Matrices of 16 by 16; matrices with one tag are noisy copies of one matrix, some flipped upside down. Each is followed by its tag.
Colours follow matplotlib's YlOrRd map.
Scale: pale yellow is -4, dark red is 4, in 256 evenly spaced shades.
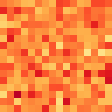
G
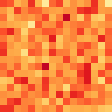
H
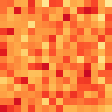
H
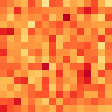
H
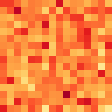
H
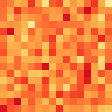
H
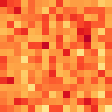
H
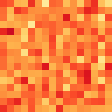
H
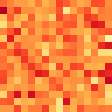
G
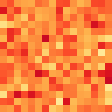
G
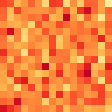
H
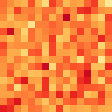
H
